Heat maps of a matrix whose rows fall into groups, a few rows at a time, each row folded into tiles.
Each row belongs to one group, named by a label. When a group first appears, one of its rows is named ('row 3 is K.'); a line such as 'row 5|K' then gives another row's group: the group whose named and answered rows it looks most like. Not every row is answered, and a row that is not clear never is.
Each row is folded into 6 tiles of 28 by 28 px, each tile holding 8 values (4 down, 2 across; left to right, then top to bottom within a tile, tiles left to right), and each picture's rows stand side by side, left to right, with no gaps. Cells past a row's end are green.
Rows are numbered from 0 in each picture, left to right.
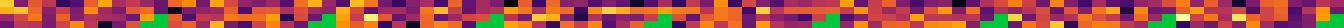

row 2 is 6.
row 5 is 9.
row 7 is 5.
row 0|5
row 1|9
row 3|6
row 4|6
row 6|9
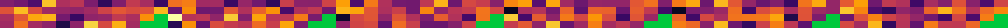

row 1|9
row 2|5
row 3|9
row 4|9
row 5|6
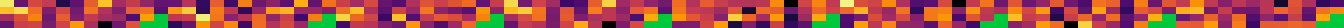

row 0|5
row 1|6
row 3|5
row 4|5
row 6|5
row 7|6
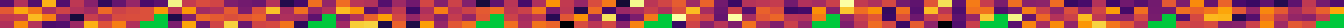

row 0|6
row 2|6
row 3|5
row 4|5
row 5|5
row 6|9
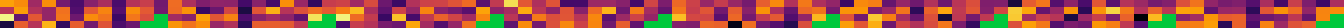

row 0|9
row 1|6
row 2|5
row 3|9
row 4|5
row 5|6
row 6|6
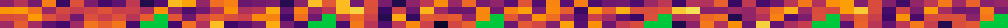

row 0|6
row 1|9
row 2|5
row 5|5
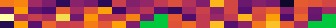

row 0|9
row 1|9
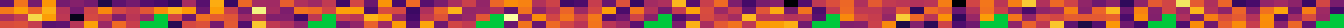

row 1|6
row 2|6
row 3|9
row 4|9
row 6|9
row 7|9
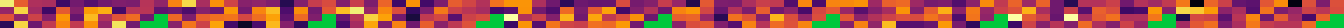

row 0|9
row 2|6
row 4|5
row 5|9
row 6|5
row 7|5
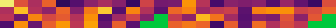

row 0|9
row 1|6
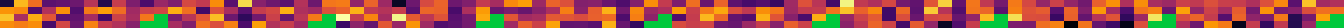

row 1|6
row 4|6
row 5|5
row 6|5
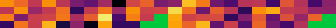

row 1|6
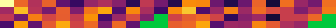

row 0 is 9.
